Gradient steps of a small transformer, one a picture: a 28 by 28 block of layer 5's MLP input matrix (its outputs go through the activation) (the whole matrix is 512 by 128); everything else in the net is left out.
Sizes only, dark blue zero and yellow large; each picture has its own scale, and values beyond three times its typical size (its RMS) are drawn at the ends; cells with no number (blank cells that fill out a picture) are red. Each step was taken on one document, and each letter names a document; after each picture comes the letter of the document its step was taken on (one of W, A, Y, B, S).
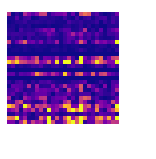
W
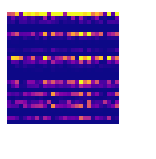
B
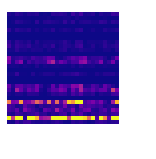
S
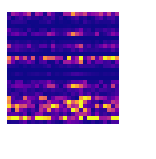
S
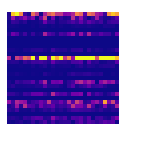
B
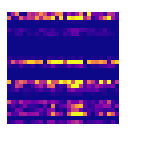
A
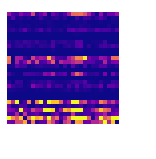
S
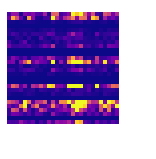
A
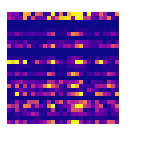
A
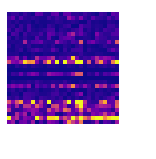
W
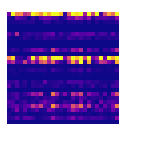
B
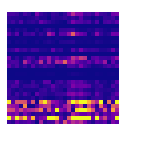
W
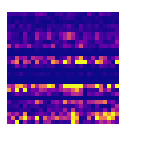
W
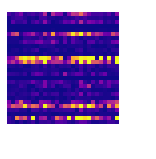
B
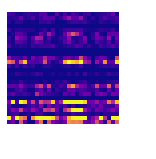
S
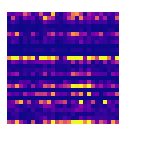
B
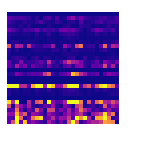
S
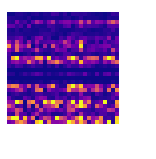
W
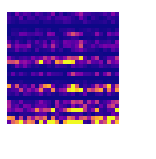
W
